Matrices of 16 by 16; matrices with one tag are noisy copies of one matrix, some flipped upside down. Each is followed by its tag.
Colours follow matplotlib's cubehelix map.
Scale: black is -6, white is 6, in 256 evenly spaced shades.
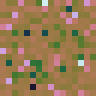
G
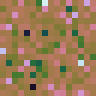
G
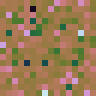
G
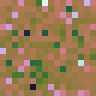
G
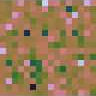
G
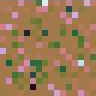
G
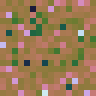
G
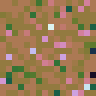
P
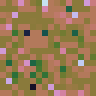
G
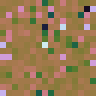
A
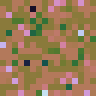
G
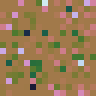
G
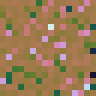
P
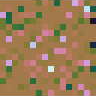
P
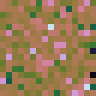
P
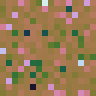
G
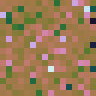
P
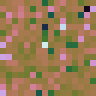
A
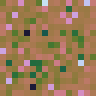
G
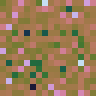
G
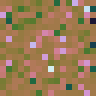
P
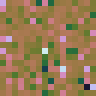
A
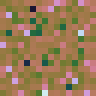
G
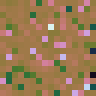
P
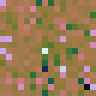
A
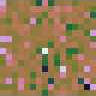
A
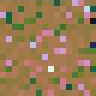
P
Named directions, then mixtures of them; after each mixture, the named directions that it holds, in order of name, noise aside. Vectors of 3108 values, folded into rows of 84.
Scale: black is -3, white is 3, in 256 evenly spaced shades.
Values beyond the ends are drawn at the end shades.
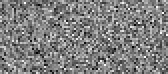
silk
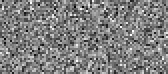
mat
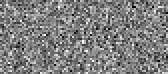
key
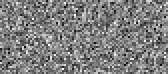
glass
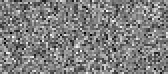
key, mat, silk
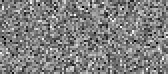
mat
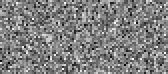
glass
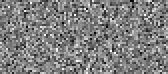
glass, key, mat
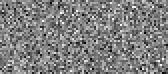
glass, key, silk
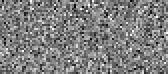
mat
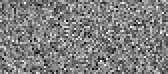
silk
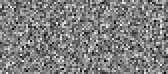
glass, mat, silk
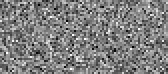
glass, mat, silk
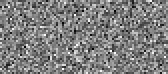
glass, key, mat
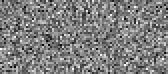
glass, mat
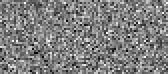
glass, silk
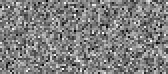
glass, mat
